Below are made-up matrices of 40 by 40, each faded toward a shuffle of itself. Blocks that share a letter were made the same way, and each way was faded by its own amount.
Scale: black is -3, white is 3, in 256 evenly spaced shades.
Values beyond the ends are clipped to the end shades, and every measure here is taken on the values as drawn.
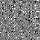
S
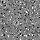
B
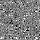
S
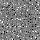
B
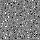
B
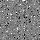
B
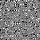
S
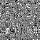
S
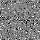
B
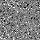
B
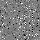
B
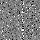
B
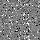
B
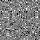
S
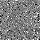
B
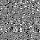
S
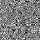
S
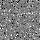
B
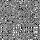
S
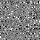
S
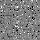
B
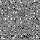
S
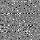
S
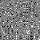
S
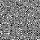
S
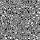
S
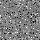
B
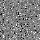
B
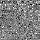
S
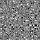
S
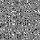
S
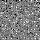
B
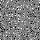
B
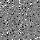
B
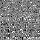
S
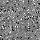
B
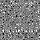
S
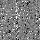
B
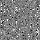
B
